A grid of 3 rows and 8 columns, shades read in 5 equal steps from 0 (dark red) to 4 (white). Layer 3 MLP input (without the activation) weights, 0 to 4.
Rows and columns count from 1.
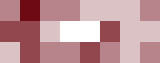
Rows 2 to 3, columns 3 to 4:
3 4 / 2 2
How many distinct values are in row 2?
3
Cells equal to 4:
2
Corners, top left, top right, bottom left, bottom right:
2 2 3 2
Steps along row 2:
same up up same down up same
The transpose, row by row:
2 1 3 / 0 1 1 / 2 3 2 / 2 4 2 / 3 4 1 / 3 1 2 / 3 3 3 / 2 3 2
